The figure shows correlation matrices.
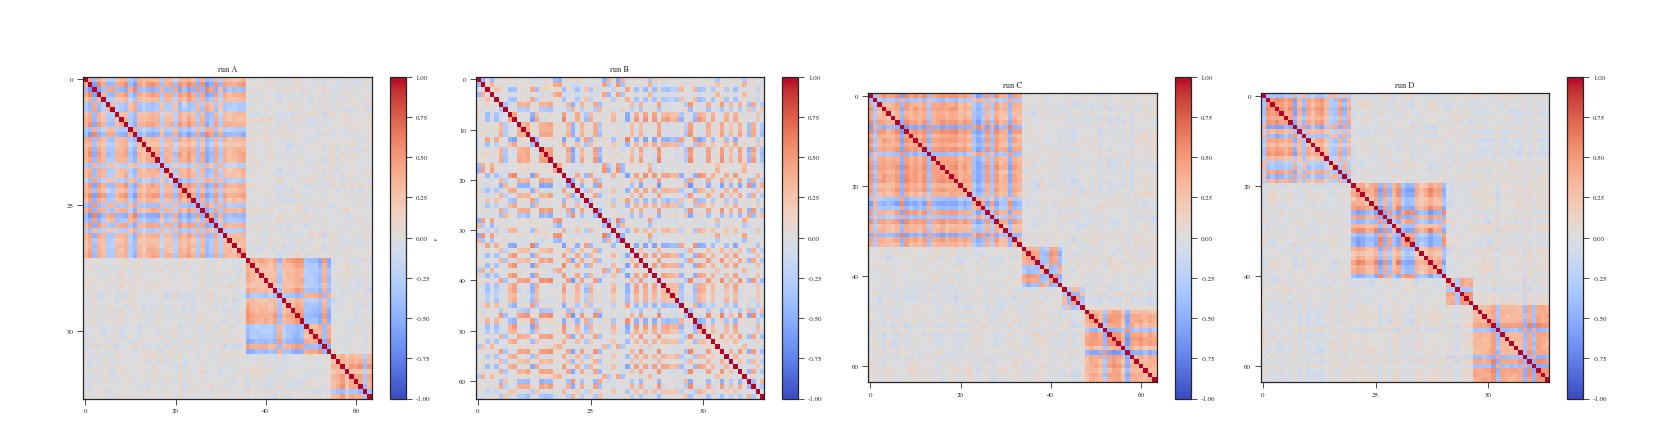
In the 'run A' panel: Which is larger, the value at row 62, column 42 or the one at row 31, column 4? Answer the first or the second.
the second
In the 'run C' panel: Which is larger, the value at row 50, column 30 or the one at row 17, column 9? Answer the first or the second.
the second
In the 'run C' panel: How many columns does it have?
64
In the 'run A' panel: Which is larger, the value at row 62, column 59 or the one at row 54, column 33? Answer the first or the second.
the second
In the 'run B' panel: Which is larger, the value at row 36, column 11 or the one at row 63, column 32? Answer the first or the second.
the first
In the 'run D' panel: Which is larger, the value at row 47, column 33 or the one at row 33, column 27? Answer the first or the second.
the first
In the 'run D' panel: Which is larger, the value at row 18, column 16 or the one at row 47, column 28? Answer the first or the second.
the first
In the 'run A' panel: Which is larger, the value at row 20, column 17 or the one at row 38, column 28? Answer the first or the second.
the first
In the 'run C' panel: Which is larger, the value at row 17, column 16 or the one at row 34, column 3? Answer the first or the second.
the first
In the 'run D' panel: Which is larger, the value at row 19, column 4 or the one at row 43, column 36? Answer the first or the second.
the first
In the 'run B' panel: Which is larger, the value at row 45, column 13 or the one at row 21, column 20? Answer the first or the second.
the first
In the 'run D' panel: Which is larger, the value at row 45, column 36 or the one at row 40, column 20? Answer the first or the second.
the first
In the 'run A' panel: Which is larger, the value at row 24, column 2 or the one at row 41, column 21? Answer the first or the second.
the second
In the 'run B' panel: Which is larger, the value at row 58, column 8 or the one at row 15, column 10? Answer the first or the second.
the second
